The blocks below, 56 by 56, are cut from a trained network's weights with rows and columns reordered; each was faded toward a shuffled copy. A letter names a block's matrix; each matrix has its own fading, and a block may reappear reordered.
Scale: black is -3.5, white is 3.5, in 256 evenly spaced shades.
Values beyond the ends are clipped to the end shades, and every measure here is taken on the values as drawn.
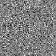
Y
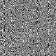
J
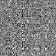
J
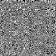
Y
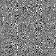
J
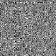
Y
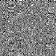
Y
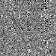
J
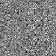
Y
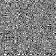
Y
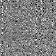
J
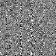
J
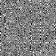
J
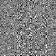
J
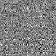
Y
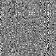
J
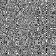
J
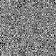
Y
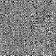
Y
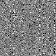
J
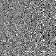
J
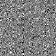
J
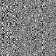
J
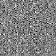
Y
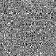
Y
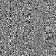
J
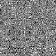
Y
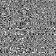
Y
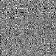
Y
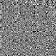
Y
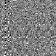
J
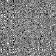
J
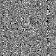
J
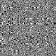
Y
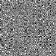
J
